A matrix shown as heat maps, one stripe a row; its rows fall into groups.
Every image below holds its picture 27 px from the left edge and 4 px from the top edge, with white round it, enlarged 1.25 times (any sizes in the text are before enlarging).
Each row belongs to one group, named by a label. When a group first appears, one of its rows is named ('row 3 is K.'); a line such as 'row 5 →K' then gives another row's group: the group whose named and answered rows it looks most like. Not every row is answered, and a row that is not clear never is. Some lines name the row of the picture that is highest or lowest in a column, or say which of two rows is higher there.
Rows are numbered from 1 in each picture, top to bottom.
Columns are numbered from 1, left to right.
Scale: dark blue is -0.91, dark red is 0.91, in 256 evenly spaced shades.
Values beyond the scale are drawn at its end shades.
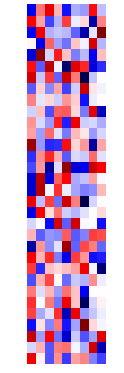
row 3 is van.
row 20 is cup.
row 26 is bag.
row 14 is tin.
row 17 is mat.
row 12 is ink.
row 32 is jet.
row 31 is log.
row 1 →tin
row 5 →mat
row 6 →ink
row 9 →bag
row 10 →log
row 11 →cup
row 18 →bag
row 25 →tin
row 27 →bag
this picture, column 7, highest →29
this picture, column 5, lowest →6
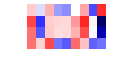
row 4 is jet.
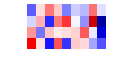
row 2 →log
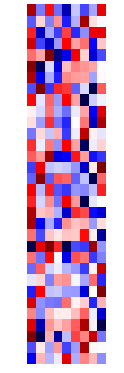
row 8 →mat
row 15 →van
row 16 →mat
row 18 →bag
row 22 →tin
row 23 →ink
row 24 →van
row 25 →log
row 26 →van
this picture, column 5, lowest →22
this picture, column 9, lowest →29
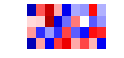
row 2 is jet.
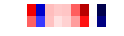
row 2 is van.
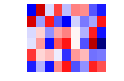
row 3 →log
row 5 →jet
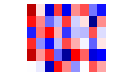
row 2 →mat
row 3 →tin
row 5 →jet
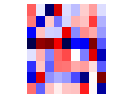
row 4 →tin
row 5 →log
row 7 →van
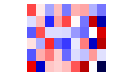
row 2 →log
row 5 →tin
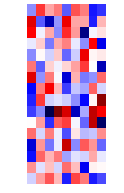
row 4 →log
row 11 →log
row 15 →bag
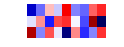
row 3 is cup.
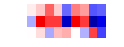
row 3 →log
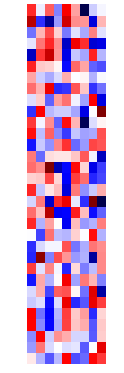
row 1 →bag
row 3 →tin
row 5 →tin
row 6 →jet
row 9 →log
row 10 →van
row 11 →bag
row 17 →cup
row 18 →log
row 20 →cup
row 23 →mat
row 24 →cup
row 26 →log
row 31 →van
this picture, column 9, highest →10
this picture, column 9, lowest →18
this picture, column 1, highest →2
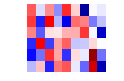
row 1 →bag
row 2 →ink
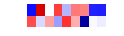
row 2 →bag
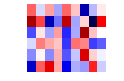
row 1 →bag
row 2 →mat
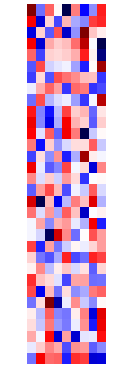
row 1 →cup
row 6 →van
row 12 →bag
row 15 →mat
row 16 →bag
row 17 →tin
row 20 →log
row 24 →mat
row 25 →jet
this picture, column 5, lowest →1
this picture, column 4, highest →21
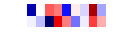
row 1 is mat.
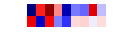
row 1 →tin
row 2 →ink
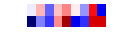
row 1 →log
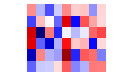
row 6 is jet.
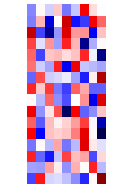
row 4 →bag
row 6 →cup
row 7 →van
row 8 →jet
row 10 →cup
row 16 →van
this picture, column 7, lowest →4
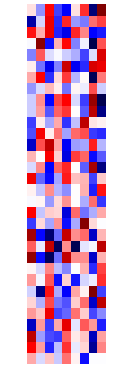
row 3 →jet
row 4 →mat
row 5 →van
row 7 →mat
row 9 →log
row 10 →log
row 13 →tin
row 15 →log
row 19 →cup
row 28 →jet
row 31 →mat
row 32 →bag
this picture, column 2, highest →4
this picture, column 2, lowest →26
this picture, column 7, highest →20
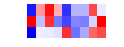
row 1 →tin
